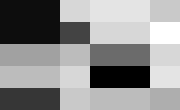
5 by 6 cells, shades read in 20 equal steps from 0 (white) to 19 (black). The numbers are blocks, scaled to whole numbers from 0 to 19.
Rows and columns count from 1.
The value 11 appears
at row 3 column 4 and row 3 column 5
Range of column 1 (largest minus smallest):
13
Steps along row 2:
same down down same down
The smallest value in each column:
5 5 3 2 2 0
